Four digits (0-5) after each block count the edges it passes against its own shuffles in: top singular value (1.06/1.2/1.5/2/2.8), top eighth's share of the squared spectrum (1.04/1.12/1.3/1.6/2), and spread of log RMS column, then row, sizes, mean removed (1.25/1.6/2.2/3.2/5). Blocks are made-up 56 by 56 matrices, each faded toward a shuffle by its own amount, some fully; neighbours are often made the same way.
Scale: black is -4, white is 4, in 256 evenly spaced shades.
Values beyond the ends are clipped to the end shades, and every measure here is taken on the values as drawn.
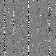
3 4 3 0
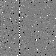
3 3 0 0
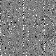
2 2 2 0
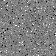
0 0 0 0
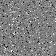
0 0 0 0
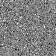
0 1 0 0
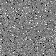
1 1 0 0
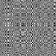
5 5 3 3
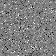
0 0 0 0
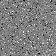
1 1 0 0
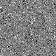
2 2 0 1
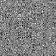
3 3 2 1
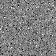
0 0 0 0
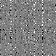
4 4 2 1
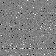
3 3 0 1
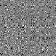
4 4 2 2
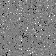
2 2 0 0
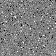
1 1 0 0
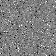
1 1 0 0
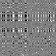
5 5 3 3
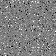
3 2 0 1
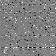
4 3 0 2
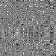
4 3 1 2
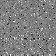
3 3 1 1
